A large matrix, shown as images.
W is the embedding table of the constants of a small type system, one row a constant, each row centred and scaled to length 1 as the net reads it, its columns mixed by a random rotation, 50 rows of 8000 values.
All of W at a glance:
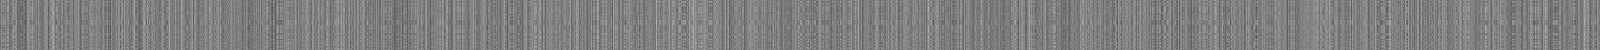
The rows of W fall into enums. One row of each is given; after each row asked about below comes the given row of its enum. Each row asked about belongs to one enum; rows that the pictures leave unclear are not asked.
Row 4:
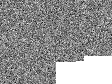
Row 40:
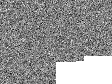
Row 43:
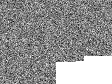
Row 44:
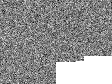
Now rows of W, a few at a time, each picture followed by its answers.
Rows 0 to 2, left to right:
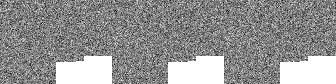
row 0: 40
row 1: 44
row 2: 44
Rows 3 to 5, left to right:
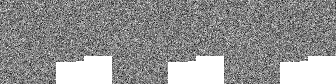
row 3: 40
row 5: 44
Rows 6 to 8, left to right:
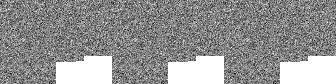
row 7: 40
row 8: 40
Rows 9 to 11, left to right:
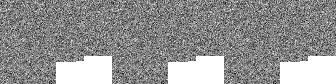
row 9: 40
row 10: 40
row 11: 40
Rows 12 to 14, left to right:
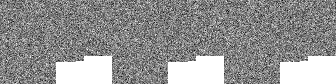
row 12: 43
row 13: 4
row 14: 44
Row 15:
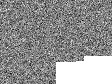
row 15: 40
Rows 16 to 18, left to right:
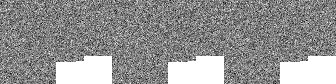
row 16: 40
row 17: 44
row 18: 40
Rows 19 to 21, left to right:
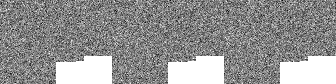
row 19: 40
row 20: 44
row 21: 44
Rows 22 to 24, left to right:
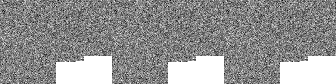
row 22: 44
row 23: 44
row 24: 44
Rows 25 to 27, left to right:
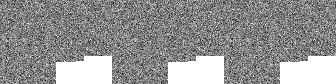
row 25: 43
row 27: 43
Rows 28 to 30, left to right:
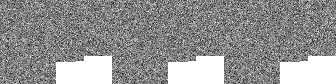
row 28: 43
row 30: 4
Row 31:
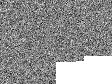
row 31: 40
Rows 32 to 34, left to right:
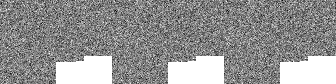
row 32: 40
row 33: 44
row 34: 44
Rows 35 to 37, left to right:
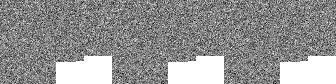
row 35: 4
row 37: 40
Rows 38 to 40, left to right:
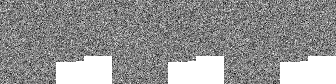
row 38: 40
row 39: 44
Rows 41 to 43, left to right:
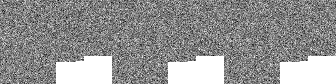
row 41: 44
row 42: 43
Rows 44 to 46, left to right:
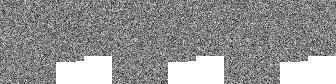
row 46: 43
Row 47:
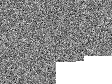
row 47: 4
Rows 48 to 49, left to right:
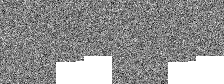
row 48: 44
